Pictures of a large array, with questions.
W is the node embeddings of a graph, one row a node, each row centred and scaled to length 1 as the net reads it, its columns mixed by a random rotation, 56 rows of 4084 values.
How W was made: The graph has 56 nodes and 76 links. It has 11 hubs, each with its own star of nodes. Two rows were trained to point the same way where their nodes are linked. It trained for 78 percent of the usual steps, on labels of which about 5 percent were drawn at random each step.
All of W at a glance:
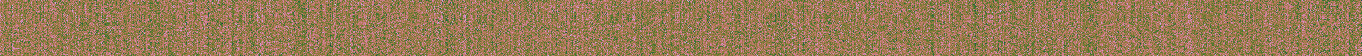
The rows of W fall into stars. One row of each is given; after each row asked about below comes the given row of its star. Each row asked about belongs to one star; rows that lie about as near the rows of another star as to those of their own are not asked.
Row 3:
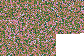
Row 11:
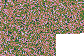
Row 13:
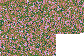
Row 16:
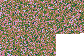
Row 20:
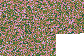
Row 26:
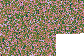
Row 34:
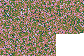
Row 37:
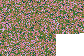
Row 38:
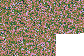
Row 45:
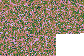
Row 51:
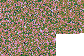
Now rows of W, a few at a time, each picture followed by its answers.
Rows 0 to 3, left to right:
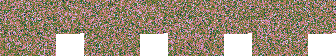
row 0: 11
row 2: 3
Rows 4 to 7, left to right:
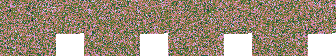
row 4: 51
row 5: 3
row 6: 11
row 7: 11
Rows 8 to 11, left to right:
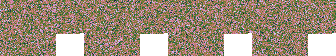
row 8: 51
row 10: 3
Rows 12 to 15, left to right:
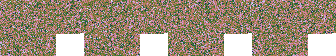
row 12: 16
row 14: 51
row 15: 26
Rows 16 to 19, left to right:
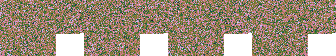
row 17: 37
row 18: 16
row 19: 11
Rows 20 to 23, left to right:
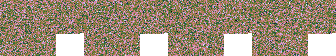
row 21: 26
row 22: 37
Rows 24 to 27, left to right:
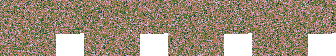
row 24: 3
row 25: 34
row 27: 16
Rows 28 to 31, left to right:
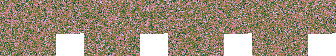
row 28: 45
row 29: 34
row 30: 26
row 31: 20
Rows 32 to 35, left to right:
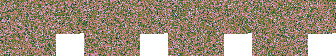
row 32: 51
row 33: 13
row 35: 11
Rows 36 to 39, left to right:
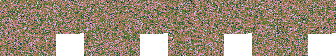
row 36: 3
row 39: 20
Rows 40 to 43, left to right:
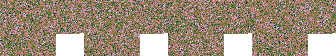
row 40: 51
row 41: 34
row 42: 20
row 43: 13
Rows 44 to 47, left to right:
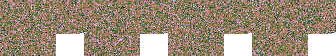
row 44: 38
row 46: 16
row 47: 26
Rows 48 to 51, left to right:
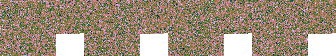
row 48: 34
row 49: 38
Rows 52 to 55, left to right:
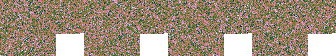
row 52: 45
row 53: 16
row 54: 26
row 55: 13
